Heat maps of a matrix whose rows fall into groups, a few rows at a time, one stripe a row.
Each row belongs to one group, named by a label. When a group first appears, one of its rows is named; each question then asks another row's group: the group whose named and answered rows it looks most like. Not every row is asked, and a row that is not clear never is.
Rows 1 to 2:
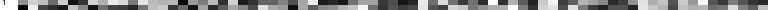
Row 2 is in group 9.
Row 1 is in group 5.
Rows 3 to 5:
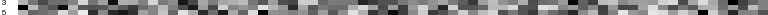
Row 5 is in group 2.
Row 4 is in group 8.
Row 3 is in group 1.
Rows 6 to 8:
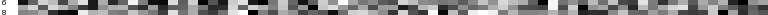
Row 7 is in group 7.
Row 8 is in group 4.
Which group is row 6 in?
4
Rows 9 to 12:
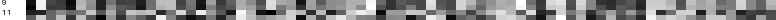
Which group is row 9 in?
9
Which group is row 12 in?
7
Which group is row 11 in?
4
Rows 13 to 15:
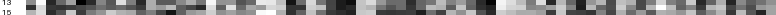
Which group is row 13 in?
8
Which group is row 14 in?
8
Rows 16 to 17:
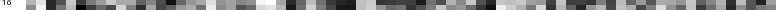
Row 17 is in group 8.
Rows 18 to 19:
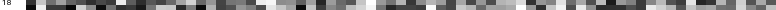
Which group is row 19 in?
9
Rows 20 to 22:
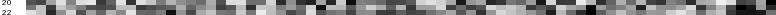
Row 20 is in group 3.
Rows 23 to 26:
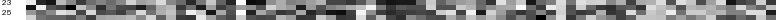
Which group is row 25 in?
2
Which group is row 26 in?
5
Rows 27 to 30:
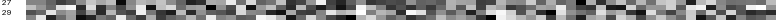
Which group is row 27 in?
1
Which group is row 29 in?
4
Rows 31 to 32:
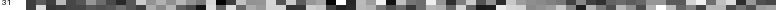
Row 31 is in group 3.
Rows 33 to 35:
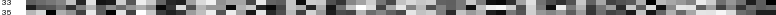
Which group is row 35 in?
3
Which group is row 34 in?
4
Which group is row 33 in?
3
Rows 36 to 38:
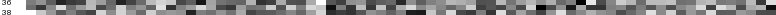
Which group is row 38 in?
5
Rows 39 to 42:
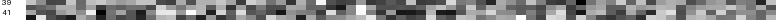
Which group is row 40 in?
2
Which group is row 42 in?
9
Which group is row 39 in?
1
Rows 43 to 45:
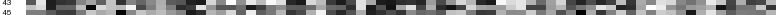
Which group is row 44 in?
5
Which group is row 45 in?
1
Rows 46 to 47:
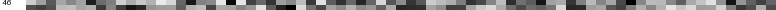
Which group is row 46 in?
5
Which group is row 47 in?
2
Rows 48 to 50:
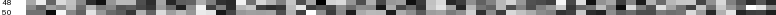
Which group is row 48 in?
7
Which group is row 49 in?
2
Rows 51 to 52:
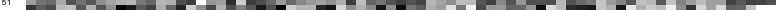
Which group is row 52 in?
2
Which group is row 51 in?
5
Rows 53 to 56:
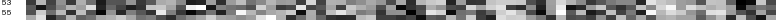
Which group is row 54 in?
2
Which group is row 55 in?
7
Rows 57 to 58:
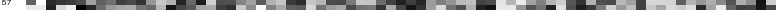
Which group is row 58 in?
7
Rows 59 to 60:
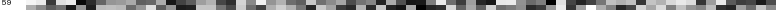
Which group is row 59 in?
7
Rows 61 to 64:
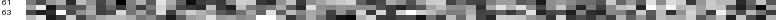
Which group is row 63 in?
3
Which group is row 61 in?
7
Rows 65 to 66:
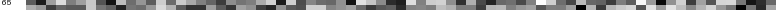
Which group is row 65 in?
3
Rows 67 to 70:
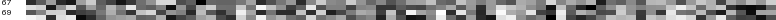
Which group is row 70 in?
7
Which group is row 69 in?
4
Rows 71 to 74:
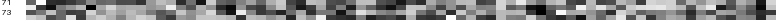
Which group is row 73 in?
4
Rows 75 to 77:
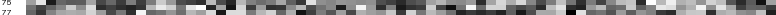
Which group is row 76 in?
2
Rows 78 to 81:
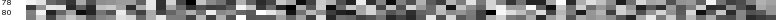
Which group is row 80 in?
8
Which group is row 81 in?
5
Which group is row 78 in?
5
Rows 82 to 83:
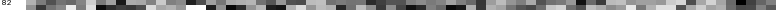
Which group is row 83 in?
2
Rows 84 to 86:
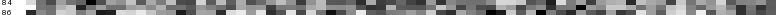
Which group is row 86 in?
3
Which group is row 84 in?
5
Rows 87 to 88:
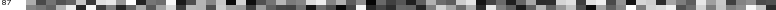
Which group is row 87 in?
5
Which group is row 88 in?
2
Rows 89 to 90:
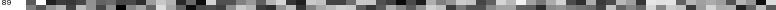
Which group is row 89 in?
9
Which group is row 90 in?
7
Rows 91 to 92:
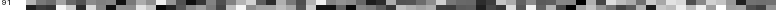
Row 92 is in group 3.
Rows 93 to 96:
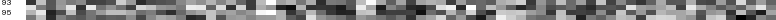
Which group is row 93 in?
8
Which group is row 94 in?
2
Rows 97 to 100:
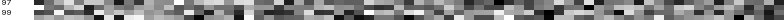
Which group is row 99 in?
4
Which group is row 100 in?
5
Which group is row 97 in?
3
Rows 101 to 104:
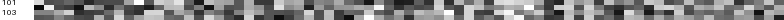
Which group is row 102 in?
9
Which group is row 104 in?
4
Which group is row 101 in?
5
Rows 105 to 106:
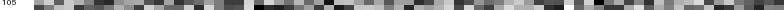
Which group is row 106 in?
4
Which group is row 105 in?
7
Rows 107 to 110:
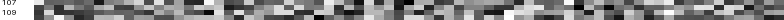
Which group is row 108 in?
3
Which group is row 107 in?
5
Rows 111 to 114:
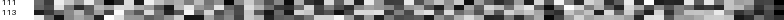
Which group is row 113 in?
4
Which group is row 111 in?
3
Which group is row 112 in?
4
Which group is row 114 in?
5
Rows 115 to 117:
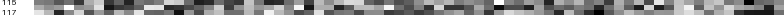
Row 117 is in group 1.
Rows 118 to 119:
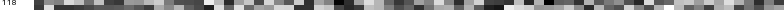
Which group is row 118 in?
3
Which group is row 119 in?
8
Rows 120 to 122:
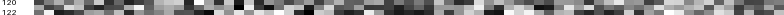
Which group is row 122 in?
1
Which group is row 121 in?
5
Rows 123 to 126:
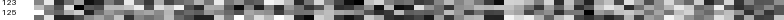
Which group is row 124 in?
5
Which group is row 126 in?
1
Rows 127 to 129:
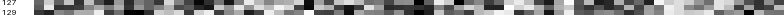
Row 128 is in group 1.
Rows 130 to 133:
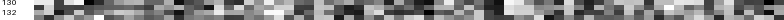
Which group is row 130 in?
7
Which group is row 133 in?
3
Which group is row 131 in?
8
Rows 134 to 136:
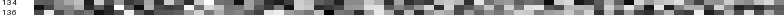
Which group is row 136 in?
8
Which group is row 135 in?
4
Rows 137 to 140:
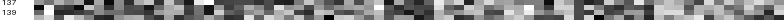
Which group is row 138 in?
9
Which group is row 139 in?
9
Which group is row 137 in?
2
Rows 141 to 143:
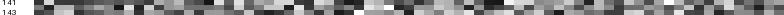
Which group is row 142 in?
3
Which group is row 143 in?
4
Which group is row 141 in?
8
